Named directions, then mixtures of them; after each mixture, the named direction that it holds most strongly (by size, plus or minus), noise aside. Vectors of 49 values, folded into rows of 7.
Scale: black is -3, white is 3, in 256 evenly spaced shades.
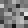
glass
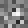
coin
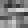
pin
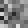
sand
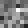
pin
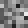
glass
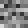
pin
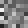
sand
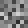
coin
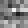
pin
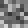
glass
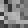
sand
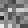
pin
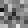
sand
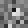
coin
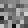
glass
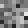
glass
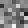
glass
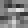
pin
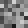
glass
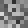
coin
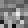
coin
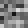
pin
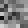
sand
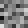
glass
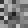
sand
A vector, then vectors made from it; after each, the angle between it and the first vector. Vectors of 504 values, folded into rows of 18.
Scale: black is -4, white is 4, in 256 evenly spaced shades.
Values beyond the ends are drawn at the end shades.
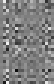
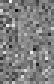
orthogonal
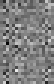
nearly opposite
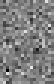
partly opposed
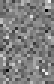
partly opposed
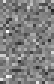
partly aligned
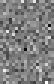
partly aligned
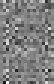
nearly parallel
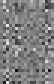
nearly parallel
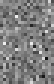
orthogonal
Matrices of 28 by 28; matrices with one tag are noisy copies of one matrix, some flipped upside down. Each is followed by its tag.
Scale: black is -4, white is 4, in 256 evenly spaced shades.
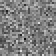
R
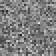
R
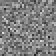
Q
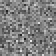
R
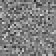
Q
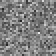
R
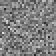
Q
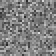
R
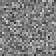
Q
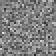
Q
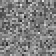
R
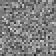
Q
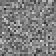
Q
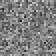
R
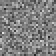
Q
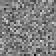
Q
